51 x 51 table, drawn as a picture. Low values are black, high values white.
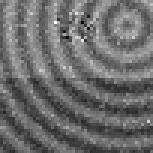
An odd patch, rougher than its surroundings, sits in the top middle. Concentric rings centre on the top right. Values change most from cell to cell in the top middle. A horizontal seam about 50% of the way down splits the table, and the top part is higher.
